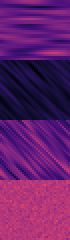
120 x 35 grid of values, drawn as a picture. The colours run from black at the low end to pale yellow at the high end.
The table splits into 4 rows of 1 panel. Panel 1,1: low, streaked across. Panel 2,1: very low, slanting down to the right, faint in contrast. Panel 3,1: low, slanting down to the right. Panel 4,1: middling, fine-grained, faint in contrast.
